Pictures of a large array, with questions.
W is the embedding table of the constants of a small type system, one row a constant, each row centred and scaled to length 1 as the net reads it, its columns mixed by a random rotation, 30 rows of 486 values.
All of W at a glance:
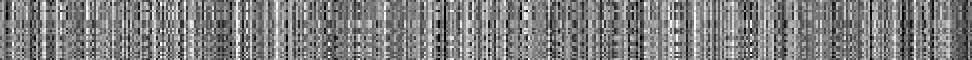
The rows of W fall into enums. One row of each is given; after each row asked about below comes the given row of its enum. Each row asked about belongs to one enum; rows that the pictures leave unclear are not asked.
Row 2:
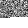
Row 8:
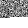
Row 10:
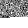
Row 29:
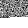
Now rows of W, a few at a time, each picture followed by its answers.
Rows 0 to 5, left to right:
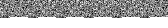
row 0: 29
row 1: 2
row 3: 8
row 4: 8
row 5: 29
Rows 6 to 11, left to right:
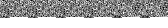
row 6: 8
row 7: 8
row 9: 8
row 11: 10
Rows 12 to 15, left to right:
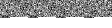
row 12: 10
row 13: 10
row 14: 8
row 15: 2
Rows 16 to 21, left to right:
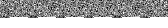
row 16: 8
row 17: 10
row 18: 29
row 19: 29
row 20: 10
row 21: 2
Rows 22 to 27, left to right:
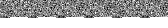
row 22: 2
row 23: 29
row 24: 10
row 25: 10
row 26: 2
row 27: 10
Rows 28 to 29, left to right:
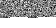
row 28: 2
